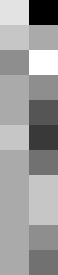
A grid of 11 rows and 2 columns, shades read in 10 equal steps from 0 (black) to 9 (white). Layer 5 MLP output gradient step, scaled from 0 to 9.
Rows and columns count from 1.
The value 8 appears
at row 1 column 1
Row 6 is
7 2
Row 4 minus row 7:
0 1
